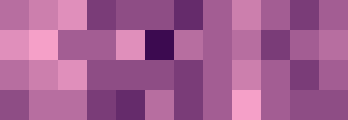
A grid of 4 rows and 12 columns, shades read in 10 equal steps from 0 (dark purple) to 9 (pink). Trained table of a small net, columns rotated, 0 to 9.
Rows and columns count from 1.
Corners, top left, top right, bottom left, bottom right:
6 5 4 4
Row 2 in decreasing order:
9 8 8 6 6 6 5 5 5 5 3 0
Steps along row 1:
up up down up same down up up down down up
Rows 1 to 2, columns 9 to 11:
7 5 3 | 6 3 5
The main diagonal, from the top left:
6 9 8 3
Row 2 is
8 9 5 5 8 0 6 5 6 3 5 6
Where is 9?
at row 2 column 2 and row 4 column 9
